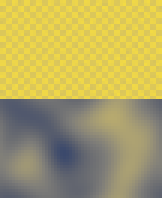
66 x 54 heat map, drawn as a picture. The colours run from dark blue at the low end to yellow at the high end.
It is made of 2 by 1 panels. Panel 1,1: very high, checkered, faint in contrast. Panel 2,1: middling, smooth, strong in contrast.
